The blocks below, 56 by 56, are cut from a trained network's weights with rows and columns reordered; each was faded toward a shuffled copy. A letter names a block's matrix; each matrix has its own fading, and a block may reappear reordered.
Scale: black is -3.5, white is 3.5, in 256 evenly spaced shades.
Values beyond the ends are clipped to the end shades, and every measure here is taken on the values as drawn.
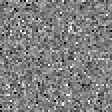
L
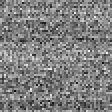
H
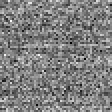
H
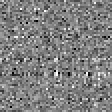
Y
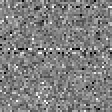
Y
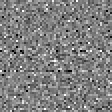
L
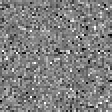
L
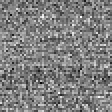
H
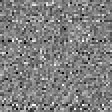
Y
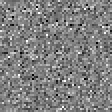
L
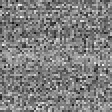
H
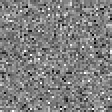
L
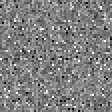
L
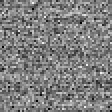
H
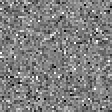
L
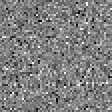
L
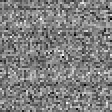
H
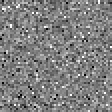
L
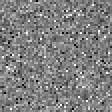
L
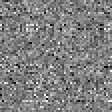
Y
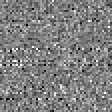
Y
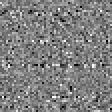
Y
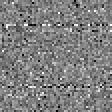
Y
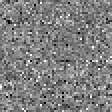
L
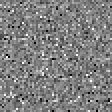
L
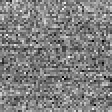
H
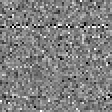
Y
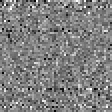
Y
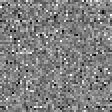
L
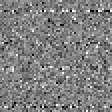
Y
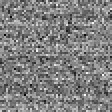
H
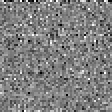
Y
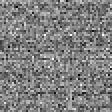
H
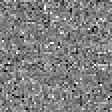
L
